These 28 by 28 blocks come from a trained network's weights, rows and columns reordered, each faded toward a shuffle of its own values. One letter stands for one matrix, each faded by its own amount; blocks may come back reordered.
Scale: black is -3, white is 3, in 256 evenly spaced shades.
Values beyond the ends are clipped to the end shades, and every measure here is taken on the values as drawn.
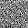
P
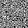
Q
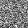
P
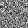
P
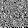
Q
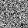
Q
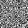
P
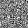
P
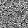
P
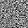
P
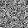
P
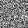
P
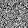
Q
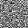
P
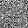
Q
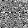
Q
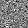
P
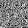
Q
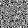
Q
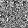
Q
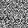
P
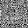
Q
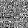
Q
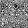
Q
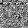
Q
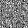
Q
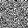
P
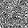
P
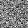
P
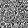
P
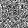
P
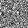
P
